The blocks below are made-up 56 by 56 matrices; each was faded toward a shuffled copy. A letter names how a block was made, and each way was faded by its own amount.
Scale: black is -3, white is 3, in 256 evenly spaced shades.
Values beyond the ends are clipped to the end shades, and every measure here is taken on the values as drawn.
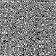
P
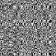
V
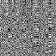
V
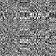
V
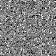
P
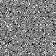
P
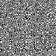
P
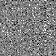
P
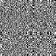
V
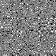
P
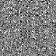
P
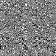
P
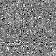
P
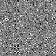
P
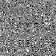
P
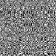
V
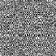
V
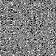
P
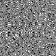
P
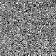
P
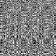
V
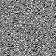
P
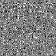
P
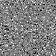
P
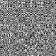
V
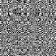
V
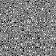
P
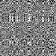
V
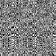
V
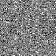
P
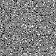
P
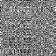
V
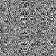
V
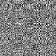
V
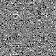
P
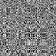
V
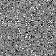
P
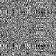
V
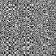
V
